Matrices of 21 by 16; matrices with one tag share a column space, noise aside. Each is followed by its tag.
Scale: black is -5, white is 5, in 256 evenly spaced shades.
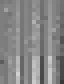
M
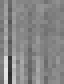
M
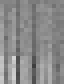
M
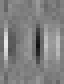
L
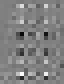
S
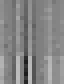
M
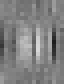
L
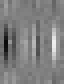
L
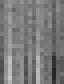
M
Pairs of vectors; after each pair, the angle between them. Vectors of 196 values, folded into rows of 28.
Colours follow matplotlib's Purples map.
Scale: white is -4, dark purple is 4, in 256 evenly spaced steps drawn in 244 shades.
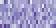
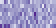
nearly parallel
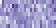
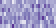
partly opposed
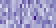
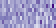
orthogonal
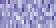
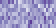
partly aligned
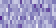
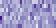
nearly parallel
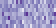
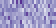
nearly parallel
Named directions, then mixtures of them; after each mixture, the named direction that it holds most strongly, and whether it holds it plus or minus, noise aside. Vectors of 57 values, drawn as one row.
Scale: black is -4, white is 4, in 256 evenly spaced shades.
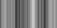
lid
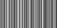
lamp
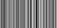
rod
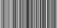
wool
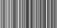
wool, plus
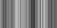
lid, minus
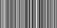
rod, minus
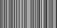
lamp, plus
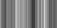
lid, minus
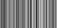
rod, plus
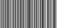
lamp, minus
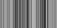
lid, plus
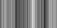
lid, plus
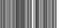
rod, plus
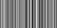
rod, minus
